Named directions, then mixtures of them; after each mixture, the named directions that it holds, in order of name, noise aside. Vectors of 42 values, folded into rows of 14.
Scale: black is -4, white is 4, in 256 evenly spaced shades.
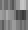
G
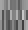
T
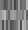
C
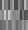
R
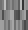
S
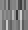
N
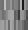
S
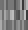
C, S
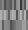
C, N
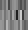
N, T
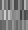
R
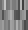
S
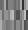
C, S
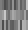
C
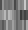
G, R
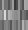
C, R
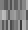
C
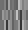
C, N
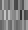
R
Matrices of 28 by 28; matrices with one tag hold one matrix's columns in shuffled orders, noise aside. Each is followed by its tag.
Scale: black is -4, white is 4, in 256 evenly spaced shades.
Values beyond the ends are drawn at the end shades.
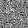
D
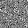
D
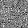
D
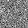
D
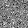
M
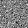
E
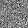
M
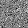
D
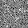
D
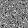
E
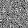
D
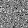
D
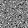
E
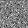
E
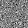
M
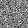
D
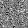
D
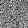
M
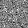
D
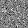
D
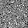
M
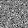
E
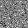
E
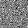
D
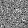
D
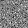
E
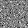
E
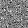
D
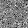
M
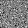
E
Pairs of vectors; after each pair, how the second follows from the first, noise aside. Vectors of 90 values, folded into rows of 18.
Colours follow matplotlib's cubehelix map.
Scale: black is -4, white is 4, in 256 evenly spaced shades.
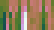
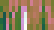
copied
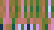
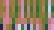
copied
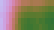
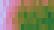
copied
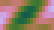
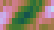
copied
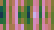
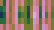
copied
